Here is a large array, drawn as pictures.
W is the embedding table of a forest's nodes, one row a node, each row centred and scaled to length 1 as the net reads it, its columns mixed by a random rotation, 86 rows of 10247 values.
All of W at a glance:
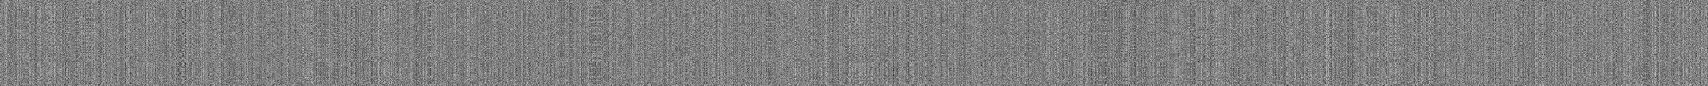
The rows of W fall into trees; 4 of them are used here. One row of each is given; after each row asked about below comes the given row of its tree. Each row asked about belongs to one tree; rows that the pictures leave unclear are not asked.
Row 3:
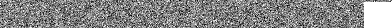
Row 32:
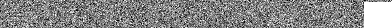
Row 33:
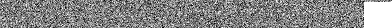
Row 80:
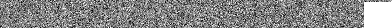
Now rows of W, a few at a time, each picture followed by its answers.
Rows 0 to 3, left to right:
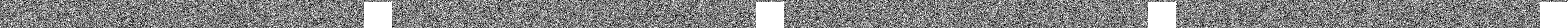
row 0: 32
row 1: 80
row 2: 33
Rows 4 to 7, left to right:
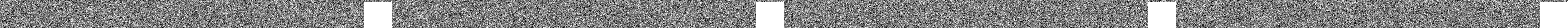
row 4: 33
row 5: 32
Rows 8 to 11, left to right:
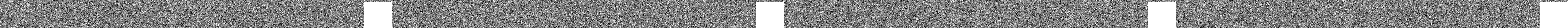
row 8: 3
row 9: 33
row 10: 3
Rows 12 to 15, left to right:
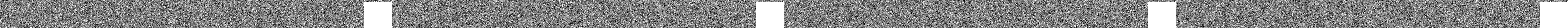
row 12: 3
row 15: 3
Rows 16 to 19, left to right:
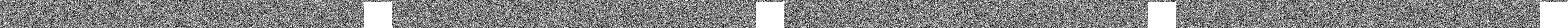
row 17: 33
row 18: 33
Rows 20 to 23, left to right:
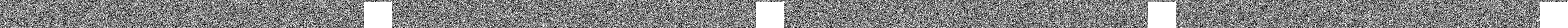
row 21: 33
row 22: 33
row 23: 3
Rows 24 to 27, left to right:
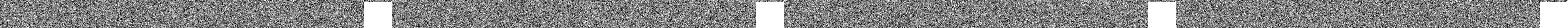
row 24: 32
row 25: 3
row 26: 3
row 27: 33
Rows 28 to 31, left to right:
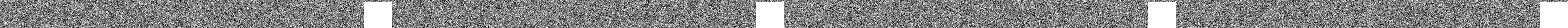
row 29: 80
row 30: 3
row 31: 3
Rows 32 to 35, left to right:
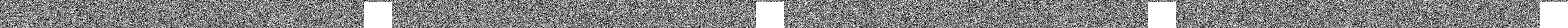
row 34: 32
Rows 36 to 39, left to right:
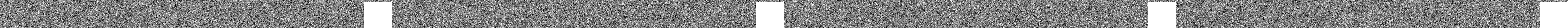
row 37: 80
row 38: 3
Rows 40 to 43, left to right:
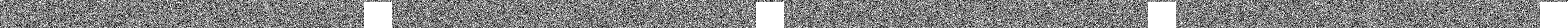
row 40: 3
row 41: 33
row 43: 3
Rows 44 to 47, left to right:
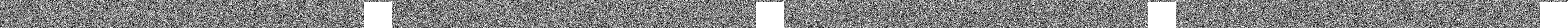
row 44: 80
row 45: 33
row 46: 3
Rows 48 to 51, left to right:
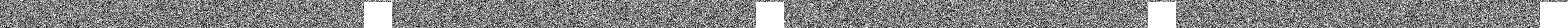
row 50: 3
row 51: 33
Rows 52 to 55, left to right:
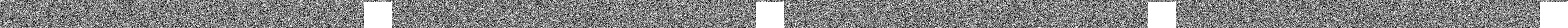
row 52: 3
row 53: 33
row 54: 32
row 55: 33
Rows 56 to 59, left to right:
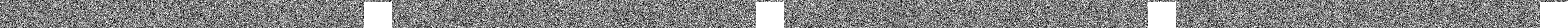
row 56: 33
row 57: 3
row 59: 80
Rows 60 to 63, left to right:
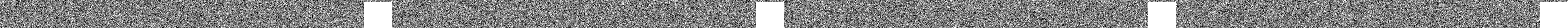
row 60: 33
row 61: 80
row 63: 3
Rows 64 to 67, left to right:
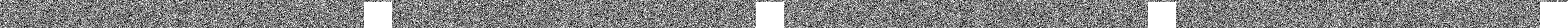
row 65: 3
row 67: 33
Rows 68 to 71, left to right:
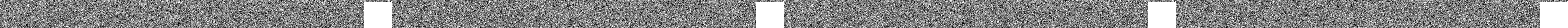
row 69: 3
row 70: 3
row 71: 3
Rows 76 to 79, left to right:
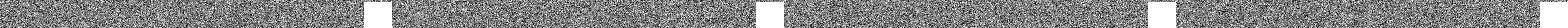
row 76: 33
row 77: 32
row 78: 3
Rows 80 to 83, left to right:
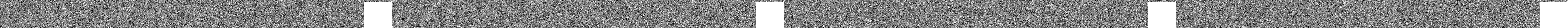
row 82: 3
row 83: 3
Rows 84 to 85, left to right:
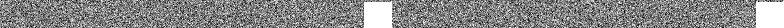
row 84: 33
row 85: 33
